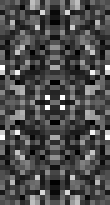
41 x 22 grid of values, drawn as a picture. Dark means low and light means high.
The values are skewed, with a long tail toward high values. No seam splits the table. No overall slope runs across the table. Its left and right halves mirror each other, and so do its top and bottom. No row or column stands out. Overall the values sit about 30% of the way up the scale.
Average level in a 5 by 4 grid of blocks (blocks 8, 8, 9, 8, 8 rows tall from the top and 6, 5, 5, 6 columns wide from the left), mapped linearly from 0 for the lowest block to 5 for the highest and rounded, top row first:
2442
4004
5335
4004
2442
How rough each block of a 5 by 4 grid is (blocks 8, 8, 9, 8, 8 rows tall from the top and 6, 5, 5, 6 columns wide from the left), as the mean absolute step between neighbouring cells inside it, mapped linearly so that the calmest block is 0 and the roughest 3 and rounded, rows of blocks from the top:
0220
3003
1331
3003
0220
